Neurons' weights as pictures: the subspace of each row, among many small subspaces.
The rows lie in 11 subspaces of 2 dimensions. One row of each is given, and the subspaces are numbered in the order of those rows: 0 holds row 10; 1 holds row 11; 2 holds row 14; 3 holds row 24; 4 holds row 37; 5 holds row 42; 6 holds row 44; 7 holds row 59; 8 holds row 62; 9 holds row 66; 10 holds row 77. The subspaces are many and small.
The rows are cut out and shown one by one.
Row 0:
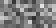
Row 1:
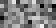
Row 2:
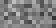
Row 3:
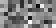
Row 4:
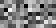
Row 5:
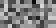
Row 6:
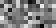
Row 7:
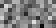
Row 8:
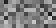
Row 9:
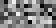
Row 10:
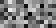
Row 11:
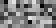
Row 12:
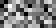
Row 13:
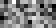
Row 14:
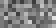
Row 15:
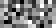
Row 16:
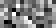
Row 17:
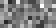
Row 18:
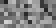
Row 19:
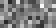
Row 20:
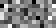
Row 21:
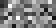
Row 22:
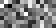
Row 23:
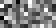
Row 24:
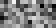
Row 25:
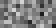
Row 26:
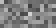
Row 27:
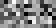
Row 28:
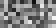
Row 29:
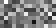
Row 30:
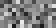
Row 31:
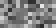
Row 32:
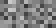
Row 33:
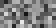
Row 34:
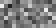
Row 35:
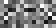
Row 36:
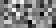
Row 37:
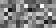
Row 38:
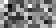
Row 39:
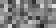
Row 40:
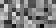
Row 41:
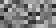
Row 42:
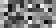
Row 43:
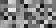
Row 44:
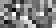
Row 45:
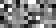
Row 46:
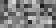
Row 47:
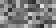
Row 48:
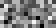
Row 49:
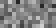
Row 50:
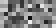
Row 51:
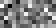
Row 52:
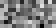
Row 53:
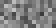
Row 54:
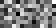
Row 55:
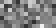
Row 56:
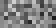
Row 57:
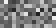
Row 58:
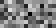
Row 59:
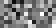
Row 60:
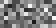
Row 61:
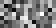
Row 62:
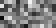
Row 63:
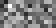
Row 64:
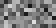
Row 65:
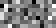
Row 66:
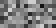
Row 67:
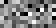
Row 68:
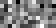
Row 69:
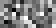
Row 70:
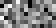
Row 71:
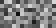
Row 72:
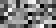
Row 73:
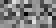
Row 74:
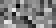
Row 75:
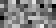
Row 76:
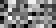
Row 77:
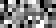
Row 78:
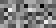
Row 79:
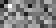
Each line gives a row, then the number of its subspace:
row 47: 9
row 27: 1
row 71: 3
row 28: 2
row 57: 0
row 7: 7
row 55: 9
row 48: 7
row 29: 4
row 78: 4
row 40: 6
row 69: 6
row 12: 5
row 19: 10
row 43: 0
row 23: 8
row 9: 1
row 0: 3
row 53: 6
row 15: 7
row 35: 4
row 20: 2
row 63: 5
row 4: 4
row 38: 5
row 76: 8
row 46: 1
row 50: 5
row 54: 3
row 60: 9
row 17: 10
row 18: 10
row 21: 8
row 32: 0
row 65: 2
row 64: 9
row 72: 9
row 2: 2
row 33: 10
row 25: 7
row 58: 0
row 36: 7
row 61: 6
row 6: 9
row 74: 6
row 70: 8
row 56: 2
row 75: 3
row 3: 5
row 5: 2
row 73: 1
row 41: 4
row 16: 6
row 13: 3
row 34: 8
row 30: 10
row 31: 9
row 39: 1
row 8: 4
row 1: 3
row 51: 8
